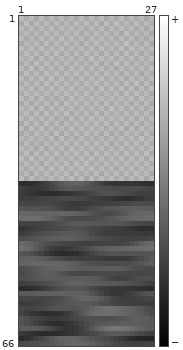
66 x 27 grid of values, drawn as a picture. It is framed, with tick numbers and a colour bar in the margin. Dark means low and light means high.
It is made of 2 by 1 panels. Panel 1,1: high, checkered, faint in contrast. Panel 2,1: low, streaked across.
